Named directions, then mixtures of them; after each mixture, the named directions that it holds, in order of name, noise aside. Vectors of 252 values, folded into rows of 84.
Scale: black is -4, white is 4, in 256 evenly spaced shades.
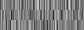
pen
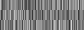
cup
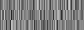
pen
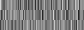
cup, pen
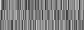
cup, pen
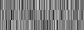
pen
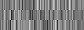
cup, pen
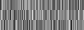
cup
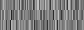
pen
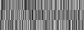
cup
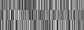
cup, pen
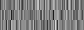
pen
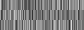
cup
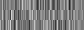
cup, pen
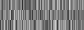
cup, pen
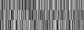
cup, pen
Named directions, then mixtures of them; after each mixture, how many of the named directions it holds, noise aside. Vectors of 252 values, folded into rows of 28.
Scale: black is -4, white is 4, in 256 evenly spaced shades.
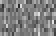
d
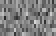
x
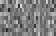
two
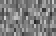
one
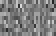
two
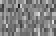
one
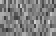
two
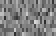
one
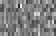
one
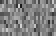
two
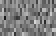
one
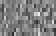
two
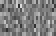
two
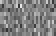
two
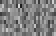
two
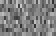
two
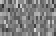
two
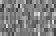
one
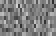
two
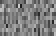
one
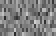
one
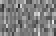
one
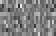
two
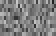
two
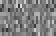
two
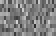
two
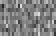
one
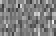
one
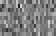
two
